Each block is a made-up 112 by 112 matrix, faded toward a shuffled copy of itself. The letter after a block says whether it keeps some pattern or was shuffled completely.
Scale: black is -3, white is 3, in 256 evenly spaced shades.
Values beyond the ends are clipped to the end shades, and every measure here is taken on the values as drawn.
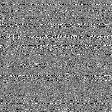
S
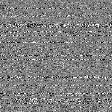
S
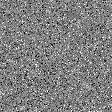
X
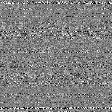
S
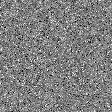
X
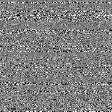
S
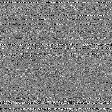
S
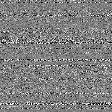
S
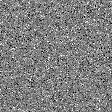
X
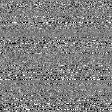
S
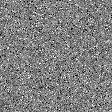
X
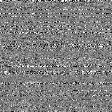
S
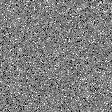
X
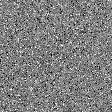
X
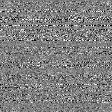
S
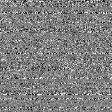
S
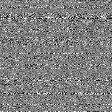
S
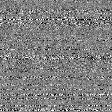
S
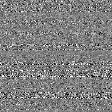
S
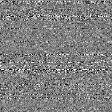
S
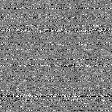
S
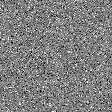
X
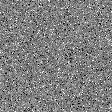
X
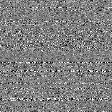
S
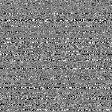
S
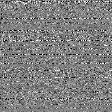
S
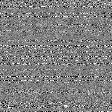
S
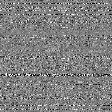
S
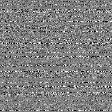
S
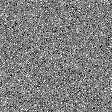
X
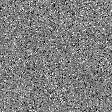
X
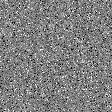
X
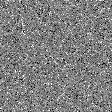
X
